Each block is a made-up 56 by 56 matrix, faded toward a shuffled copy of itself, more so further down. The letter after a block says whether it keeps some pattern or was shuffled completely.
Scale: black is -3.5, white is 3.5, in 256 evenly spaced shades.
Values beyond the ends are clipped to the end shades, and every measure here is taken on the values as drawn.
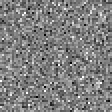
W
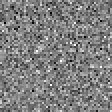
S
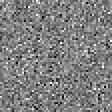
S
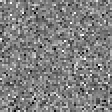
W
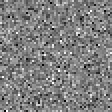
W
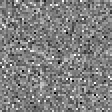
W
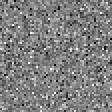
W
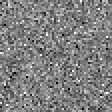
W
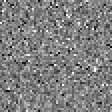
S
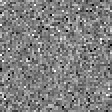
W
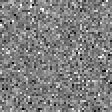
S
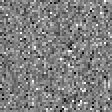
S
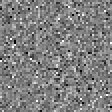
S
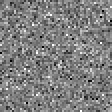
W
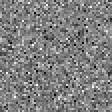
W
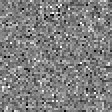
S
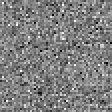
W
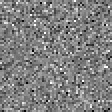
W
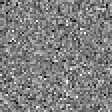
W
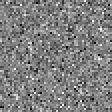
W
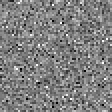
S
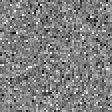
W
